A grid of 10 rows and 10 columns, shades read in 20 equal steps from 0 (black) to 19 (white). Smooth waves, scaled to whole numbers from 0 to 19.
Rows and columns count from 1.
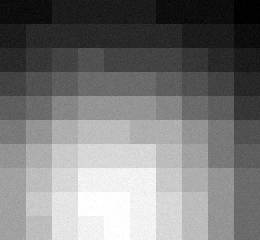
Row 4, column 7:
7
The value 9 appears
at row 6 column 1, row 6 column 9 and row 7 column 9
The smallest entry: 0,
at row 1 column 10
